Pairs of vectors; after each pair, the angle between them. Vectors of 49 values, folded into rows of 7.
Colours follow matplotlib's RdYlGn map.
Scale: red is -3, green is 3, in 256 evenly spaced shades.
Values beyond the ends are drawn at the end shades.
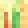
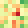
partly opposed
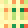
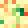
partly aligned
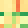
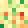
partly opposed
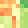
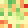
partly opposed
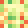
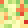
partly aligned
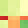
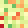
orthogonal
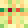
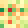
nearly parallel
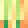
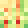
nearly opposite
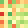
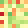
nearly parallel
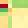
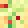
partly aligned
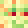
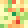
partly opposed
